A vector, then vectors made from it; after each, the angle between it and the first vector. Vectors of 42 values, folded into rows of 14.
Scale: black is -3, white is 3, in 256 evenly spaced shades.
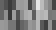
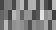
orthogonal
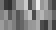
nearly parallel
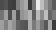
nearly parallel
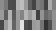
orthogonal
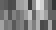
nearly parallel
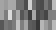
nearly opposite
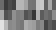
partly aligned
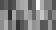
nearly parallel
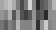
nearly opposite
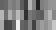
partly opposed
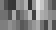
nearly parallel
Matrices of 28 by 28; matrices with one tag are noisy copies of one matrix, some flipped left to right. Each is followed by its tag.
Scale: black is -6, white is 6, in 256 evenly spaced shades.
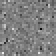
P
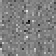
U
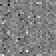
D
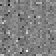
D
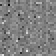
D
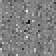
U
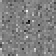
U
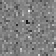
U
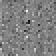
U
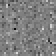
P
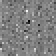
U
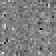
P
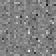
D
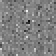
U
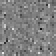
P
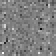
P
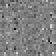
P
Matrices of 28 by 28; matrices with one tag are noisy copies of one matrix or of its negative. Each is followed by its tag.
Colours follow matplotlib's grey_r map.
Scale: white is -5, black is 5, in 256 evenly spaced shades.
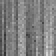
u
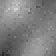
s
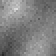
s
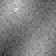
s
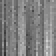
u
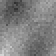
s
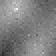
s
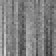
u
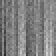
u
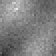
s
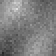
s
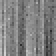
u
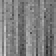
u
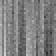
u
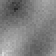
s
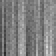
u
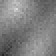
s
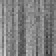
u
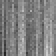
u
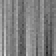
u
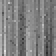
u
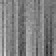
u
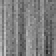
u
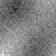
s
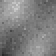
s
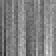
u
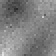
s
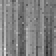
u
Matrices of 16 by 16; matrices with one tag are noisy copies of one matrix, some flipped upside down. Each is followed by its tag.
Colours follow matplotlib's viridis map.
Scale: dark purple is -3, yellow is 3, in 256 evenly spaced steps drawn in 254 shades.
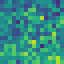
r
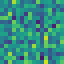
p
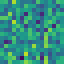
p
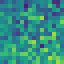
r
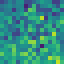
r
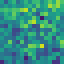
r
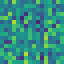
p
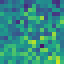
r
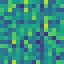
p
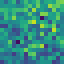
r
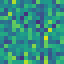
p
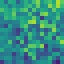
r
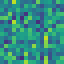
p
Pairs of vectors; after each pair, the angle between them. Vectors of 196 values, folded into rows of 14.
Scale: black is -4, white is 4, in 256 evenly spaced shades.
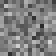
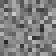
partly aligned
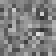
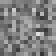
nearly parallel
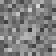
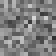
orthogonal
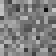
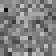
orthogonal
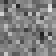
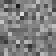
partly aligned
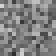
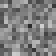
orthogonal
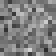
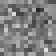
nearly opposite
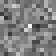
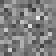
partly aligned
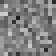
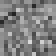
partly aligned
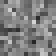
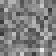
partly aligned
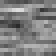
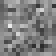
partly opposed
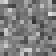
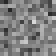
nearly opposite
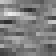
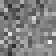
orthogonal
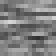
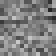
partly opposed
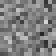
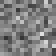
nearly opposite
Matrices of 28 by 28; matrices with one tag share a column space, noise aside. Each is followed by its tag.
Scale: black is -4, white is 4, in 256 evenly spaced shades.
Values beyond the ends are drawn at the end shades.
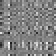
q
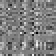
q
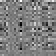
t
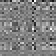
t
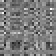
q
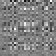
t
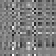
q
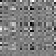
t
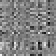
q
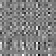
q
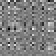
t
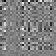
t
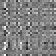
q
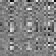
t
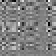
t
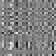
q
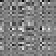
t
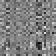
q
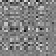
t
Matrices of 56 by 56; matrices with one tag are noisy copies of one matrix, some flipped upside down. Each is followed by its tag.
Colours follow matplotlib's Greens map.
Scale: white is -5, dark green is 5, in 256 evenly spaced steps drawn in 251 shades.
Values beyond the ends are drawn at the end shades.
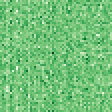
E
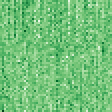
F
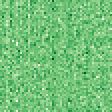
E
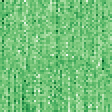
F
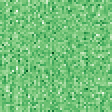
E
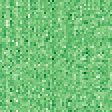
E
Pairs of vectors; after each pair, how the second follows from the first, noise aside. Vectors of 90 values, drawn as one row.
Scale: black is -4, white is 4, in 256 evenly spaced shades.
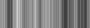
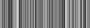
sign-scrambled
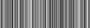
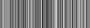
shuffled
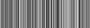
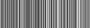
sign-scrambled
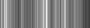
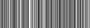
shuffled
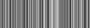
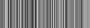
shuffled
